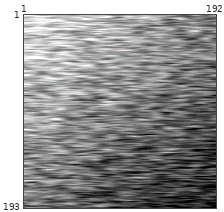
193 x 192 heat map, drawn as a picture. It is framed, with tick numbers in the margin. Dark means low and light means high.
Neither half mirrors the other. The ninth with the lowest average is the bottom right. Streaks run across, left to right. The top left is the ninth with the highest average. Values rise toward the top left.
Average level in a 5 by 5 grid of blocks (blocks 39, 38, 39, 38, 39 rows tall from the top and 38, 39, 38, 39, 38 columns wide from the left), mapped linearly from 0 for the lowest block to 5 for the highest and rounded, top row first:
54432 / 44332 / 43321 / 32110 / 22100
